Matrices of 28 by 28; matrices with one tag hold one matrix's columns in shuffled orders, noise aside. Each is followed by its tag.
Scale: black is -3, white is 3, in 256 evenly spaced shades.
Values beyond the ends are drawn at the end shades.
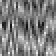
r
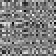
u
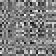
u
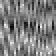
r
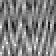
r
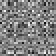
u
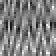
r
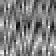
r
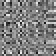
u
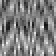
r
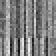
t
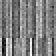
t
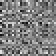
u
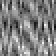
r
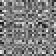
u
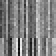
t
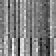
t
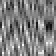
r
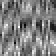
r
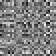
u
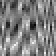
r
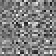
u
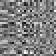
u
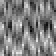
r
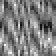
r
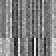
t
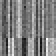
t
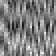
r
